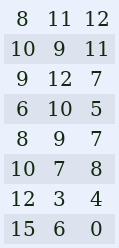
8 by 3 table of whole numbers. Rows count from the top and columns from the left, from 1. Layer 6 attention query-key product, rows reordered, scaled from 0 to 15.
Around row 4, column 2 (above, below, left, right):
12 9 6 5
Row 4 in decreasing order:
10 6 5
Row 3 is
9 12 7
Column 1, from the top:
8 10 9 6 8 10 12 15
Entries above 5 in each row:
3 3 3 2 3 3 1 2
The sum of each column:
78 67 54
